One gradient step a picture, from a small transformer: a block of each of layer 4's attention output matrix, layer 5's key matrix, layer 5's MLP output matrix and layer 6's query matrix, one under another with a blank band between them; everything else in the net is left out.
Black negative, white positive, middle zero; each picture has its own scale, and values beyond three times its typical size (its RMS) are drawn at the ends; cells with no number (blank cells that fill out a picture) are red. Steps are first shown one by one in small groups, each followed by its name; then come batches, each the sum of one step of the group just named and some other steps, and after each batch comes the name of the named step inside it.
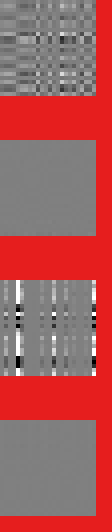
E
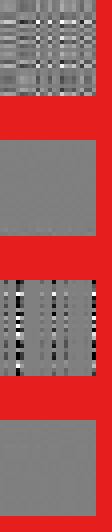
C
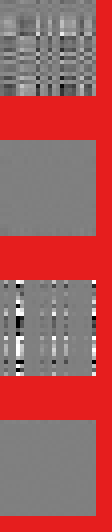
E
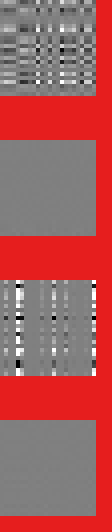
E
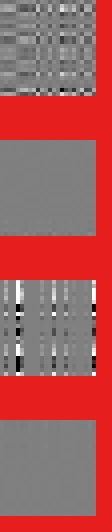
E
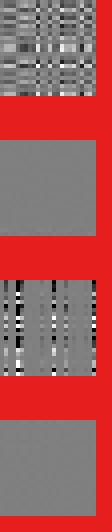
C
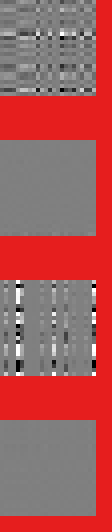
E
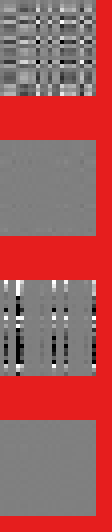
C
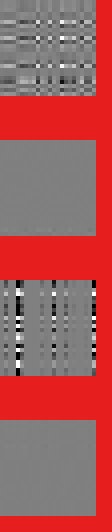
C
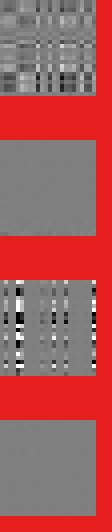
C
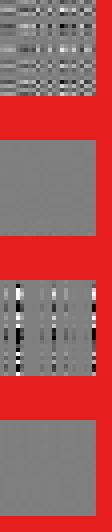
E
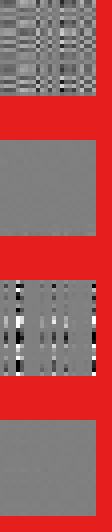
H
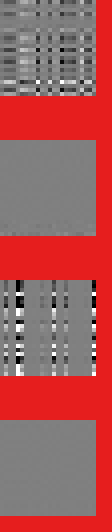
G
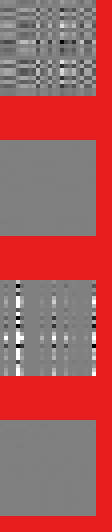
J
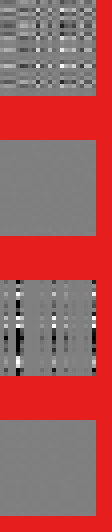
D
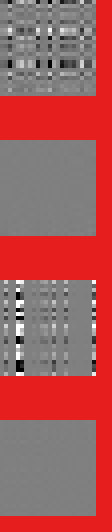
H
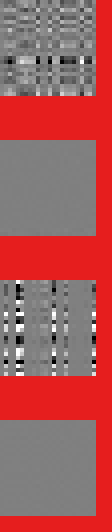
D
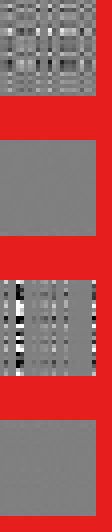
H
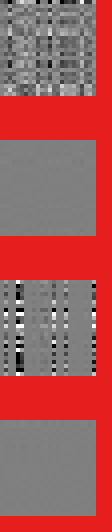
H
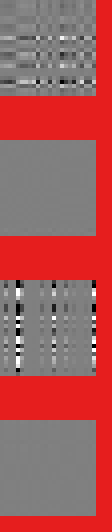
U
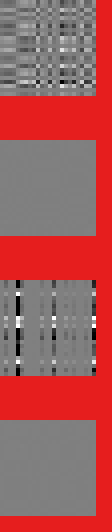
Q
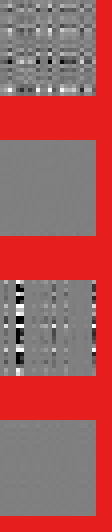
Q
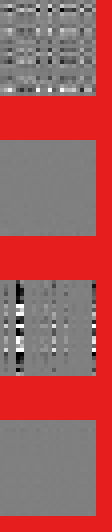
U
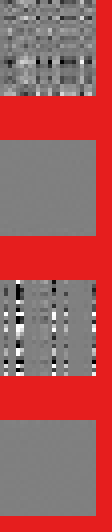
U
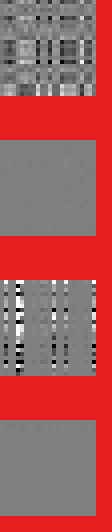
U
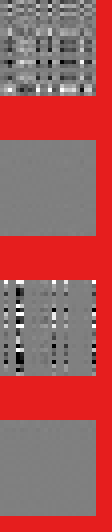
U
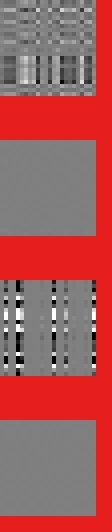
Q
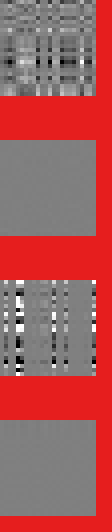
U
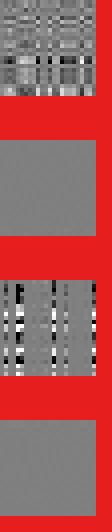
Q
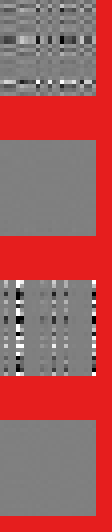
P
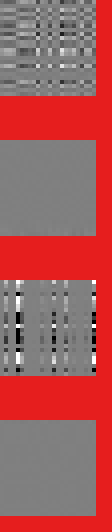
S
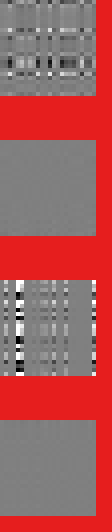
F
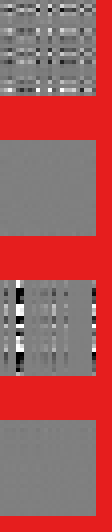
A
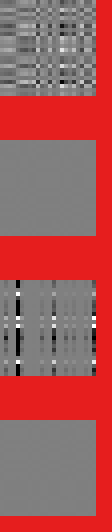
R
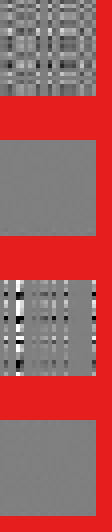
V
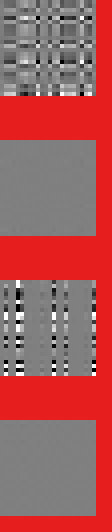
P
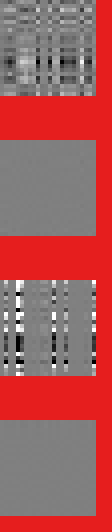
F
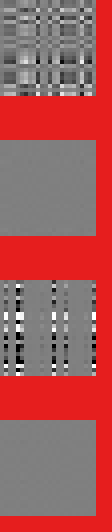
R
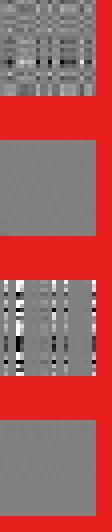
F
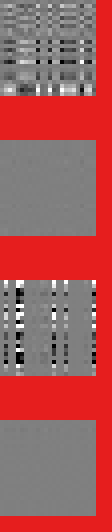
A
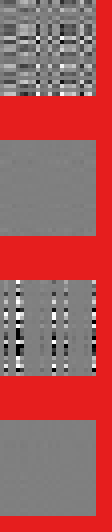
S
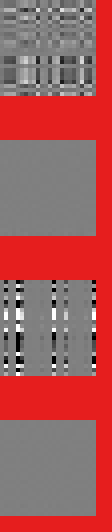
R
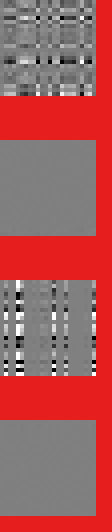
F
